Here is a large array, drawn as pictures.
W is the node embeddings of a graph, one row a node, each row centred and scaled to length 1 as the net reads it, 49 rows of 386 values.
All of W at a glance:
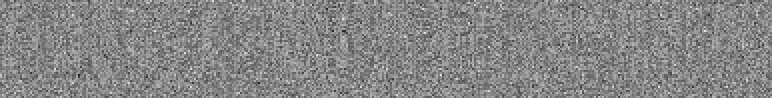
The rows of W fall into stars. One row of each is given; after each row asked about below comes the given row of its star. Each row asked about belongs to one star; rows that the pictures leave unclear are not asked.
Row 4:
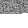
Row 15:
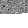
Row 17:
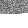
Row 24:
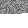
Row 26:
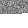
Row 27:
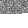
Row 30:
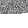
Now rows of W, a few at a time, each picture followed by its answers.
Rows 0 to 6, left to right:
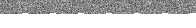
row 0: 24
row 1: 30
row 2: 26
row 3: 17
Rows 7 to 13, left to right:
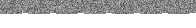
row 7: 24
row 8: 24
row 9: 15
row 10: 27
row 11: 30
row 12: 17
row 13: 15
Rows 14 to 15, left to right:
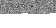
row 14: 30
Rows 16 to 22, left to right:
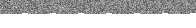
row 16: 26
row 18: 17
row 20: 17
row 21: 27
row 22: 27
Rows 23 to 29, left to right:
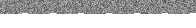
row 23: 17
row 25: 30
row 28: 30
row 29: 15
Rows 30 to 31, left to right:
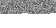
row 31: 17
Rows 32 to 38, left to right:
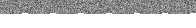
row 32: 24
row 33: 30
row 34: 15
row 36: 27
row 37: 4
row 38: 4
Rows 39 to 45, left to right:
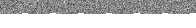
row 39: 27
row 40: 30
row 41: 24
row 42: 15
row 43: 15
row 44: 26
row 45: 17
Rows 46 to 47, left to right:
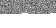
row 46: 15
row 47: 26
